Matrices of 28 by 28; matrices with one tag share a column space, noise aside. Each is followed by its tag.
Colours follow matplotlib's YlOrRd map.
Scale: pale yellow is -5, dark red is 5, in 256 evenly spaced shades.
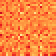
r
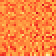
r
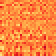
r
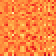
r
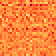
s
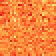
s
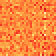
r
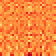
r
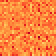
r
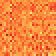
r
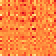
s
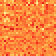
s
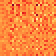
s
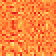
r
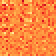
s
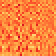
r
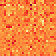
s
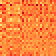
s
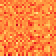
r
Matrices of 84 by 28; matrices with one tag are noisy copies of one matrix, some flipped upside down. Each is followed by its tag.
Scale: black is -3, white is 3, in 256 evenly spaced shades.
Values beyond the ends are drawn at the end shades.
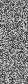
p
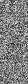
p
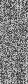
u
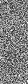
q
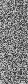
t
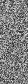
p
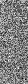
t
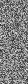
p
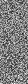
q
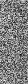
t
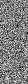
p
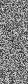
p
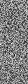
q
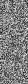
p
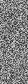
q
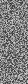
q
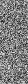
t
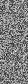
p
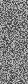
q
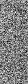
t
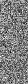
t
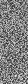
q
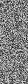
p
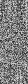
u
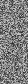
p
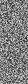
q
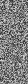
p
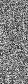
p
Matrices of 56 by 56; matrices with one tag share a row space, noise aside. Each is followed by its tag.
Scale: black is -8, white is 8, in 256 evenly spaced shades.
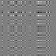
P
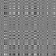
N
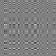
N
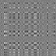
N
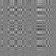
P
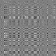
N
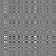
N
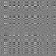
N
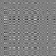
N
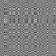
N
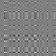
N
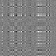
P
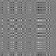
P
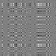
P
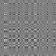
N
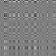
N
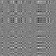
P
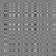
N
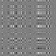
P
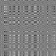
N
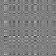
N
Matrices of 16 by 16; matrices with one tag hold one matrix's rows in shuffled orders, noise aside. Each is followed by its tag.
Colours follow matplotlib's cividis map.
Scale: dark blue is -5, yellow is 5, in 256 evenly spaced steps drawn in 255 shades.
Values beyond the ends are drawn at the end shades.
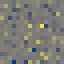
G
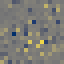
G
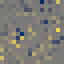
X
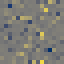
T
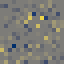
G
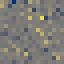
G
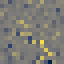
T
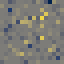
T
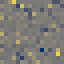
X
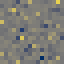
X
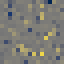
T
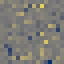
T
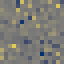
X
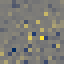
G
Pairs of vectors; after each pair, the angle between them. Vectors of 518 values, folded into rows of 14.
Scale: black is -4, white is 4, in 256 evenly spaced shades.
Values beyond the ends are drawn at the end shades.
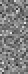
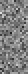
nearly opposite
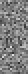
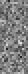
partly opposed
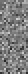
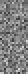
nearly opposite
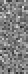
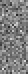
orthogonal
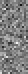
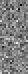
nearly parallel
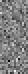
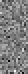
nearly parallel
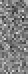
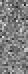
partly aligned
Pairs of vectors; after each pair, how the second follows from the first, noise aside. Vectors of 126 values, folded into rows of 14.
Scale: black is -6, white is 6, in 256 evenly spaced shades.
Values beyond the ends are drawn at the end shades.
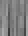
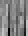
scaled up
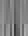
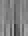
copied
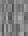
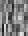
scaled up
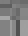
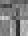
scaled up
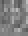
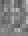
copied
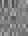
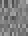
copied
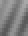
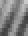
scaled up
